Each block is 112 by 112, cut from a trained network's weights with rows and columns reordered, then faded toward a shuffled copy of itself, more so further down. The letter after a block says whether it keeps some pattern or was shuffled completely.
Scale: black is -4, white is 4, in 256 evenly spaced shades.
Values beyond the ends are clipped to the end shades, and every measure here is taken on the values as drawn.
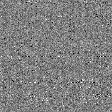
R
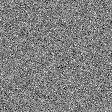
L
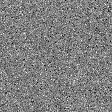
L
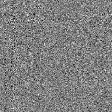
R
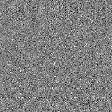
R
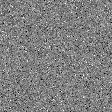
L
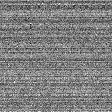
R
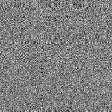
R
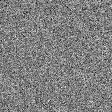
L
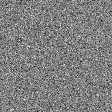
L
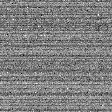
R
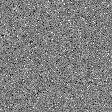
L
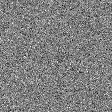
L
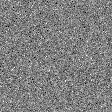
L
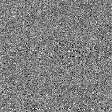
R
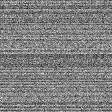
R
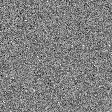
L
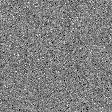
L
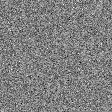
L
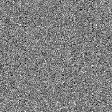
R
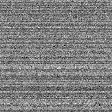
R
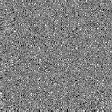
R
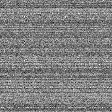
R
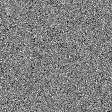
L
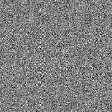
R
